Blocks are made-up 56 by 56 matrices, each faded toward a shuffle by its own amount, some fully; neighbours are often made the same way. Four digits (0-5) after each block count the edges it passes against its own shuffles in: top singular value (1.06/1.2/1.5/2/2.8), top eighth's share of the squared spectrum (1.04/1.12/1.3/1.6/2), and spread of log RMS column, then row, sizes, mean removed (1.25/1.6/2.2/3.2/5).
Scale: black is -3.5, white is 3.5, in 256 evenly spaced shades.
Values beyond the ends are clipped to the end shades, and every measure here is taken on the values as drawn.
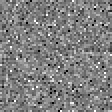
0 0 0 0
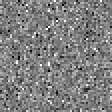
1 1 1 0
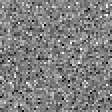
0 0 0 0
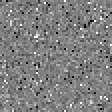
0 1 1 0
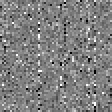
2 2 2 0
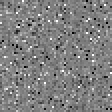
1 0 0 0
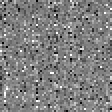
1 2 2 0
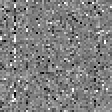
2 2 2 0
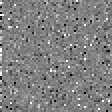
2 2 1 0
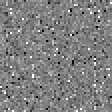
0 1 1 0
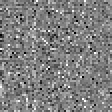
2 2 1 0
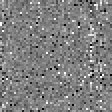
3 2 2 1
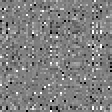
4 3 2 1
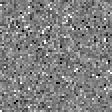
1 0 0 0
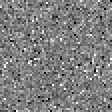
0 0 0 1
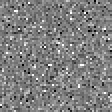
0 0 0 0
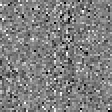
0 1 2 0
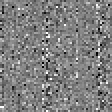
2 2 3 0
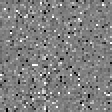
2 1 0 0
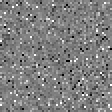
2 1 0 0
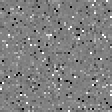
0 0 0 0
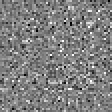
3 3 1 2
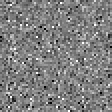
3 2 1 0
